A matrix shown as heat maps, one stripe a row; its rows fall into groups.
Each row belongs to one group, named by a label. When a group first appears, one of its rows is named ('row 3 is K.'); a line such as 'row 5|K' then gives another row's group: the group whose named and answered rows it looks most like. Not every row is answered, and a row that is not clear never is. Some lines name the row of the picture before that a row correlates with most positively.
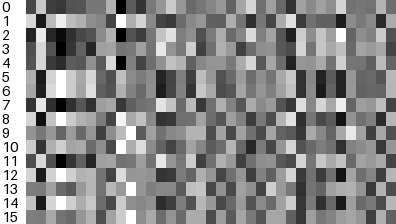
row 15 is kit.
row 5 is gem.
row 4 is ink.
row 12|gem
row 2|ink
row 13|kit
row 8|gem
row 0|ink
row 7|ink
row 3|ink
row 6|gem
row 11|ink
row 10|gem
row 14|gem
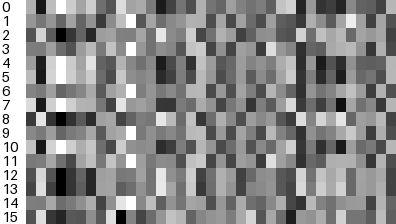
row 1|kit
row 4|gem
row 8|ink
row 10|gem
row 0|gem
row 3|kit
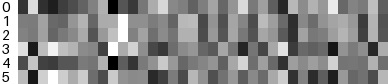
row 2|kit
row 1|kit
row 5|gem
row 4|ink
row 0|ink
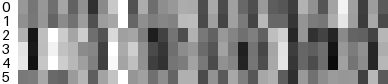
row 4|gem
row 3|gem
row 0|kit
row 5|kit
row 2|gem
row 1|kit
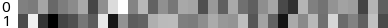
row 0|kit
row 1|ink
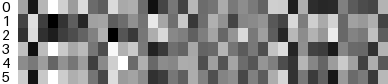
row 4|kit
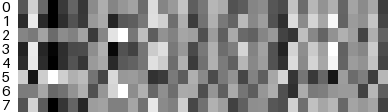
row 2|kit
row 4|ink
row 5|gem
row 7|ink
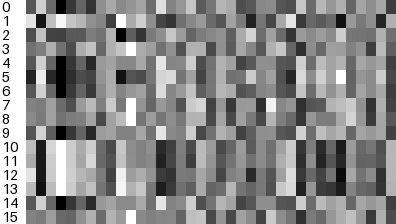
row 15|kit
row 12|gem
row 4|ink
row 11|gem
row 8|kit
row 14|ink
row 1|gem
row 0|ink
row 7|kit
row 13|gem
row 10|gem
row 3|kit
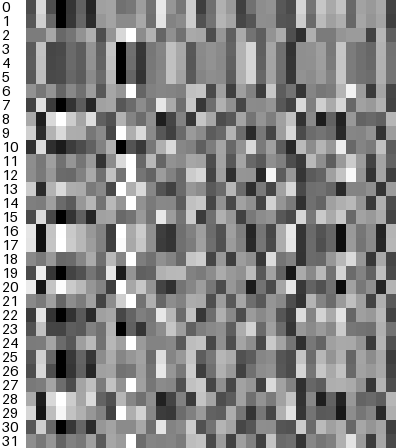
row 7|ink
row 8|gem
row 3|ink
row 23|ink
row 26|ink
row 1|ink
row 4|ink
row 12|kit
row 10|ink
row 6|kit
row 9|gem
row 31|kit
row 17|gem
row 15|ink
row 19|ink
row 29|gem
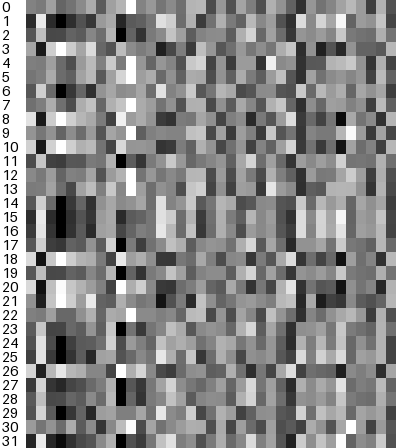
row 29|ink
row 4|kit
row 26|gem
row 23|ink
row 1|ink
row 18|gem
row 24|ink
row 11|ink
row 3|gem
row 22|kit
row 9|kit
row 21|gem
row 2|ink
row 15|ink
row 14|ink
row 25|ink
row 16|ink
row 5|kit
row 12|kit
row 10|gem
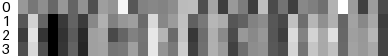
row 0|kit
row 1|ink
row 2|ink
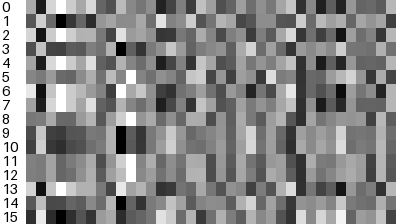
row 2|gem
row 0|gem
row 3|ink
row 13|gem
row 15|ink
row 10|ink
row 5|kit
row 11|kit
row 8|kit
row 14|ink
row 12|kit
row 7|gem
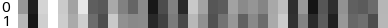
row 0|gem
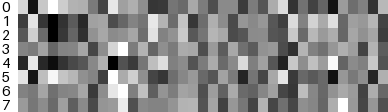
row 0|gem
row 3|kit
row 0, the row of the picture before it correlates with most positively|1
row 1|ink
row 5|gem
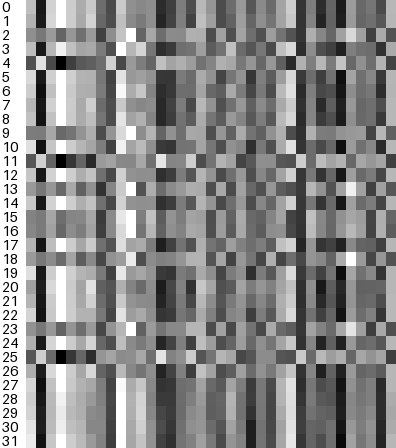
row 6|gem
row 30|gem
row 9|kit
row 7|gem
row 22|gem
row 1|gem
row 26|gem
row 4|ink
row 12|gem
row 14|gem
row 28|gem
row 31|gem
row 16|kit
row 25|ink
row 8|gem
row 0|gem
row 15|kit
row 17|gem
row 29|gem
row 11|ink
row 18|kit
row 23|kit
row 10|gem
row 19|gem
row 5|gem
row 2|kit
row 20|gem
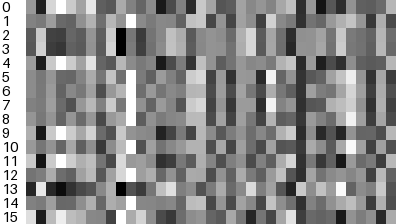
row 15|gem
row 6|kit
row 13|ink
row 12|kit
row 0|gem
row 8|kit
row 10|kit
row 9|gem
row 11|gem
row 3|ink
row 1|kit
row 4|gem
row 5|kit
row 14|kit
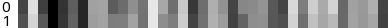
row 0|ink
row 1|ink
